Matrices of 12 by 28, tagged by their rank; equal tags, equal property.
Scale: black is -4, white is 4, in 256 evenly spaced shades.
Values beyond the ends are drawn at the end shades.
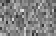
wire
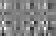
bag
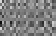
bag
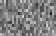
wire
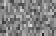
wire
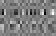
bag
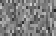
wire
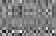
bag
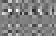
bag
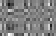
bag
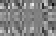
bag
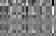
bag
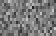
wire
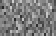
wire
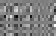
bag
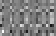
bag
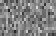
wire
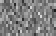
wire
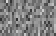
wire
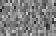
wire
